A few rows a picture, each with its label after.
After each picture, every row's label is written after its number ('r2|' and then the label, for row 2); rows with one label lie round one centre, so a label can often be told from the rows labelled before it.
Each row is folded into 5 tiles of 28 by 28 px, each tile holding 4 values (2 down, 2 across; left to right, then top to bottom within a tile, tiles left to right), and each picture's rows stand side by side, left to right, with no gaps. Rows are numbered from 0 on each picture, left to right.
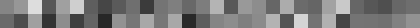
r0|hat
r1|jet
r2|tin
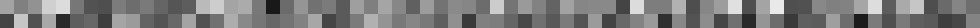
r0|tin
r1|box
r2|jet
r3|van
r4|van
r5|hat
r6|hat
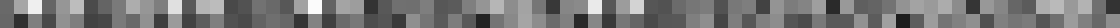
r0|hat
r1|hat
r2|hat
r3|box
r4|hat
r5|van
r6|box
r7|box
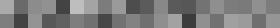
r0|van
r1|jet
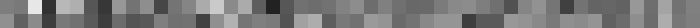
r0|hat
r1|box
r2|jet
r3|jet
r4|jet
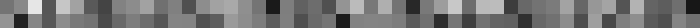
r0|hat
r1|box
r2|box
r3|hat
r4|van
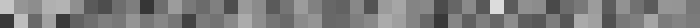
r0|tin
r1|jet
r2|jet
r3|van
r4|jet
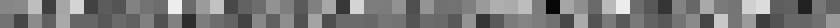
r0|hat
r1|hat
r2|van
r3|box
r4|tin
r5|tin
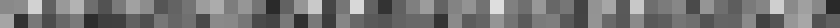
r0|hat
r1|box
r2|hat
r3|van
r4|van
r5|box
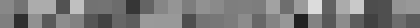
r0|van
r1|jet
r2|hat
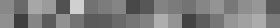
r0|van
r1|jet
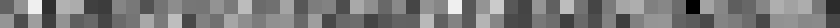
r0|hat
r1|jet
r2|van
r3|hat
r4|box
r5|box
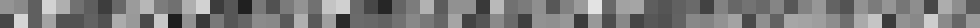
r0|tin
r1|tin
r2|tin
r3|van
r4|hat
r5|jet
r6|jet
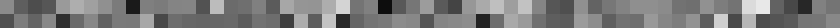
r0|box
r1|van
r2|tin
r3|box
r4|jet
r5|tin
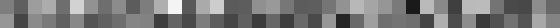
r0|van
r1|hat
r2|box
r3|tin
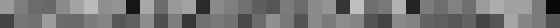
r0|box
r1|van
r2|van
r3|box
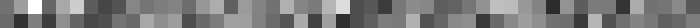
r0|hat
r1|jet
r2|tin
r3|box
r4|van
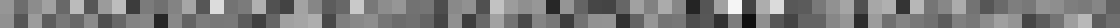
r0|van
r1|van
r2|jet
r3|van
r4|box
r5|hat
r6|van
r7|jet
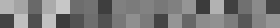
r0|tin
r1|van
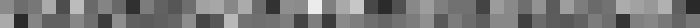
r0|van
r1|box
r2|hat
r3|van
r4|box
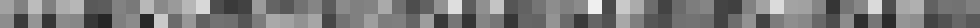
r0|hat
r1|tin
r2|jet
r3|hat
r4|hat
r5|box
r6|hat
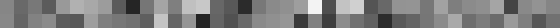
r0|box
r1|tin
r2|hat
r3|jet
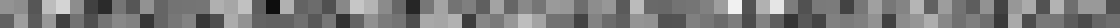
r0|tin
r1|box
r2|box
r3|jet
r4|van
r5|hat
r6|jet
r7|van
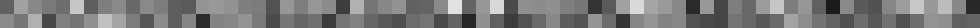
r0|jet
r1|box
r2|van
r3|hat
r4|box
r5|box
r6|box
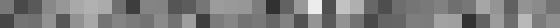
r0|box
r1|box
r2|hat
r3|jet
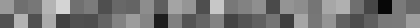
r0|tin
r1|van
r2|tin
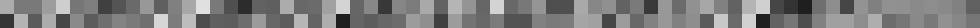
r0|tin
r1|tin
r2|tin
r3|van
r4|jet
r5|tin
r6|jet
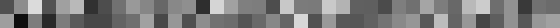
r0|hat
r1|van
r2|tin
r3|tin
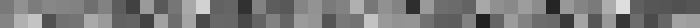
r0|jet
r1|tin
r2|jet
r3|box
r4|tin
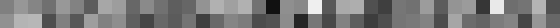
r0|jet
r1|box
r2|hat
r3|van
